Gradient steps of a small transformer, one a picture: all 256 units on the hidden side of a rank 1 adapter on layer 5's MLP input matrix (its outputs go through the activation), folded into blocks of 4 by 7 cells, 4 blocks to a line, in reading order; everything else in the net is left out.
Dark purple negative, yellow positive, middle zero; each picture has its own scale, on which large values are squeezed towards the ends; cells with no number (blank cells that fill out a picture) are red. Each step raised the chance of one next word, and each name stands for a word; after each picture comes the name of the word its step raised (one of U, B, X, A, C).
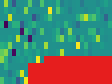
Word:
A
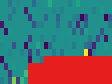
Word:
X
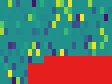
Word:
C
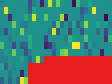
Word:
X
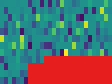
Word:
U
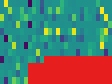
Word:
U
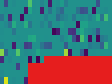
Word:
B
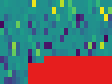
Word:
X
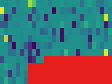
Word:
B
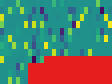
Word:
X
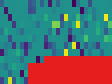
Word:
A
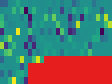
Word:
C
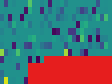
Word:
B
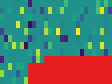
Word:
U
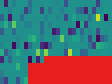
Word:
X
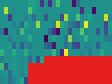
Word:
B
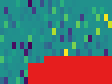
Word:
A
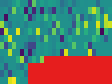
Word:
C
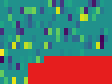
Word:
A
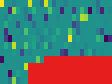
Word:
A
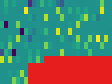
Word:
B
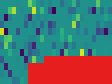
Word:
B
